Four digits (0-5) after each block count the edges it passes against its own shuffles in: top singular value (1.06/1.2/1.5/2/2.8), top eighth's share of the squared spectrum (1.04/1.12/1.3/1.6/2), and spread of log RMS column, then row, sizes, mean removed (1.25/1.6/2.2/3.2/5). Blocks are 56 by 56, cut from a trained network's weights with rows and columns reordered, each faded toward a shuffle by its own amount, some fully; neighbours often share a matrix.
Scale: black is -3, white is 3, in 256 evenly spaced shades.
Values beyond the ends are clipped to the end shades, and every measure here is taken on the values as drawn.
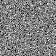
2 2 0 0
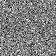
0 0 0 0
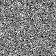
0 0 0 0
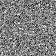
1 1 0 0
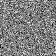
0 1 0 0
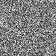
1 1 0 0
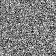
0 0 0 0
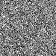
0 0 0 0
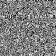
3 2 0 1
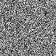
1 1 0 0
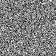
0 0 0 0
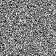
0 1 0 0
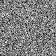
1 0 0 0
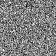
1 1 0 0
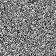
0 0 0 0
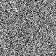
2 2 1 0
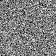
1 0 0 0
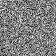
1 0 0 0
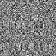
4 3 1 0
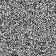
2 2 0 0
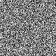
3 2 0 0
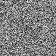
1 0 0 0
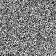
0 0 0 0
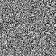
3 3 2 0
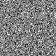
3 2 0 0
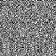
4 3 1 2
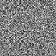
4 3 1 2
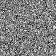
1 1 0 0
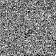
3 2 0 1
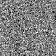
2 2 0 0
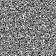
2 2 0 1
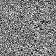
2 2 1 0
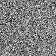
2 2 0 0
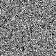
2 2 1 1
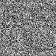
3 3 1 1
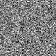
3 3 0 1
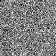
3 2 0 1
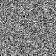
3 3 0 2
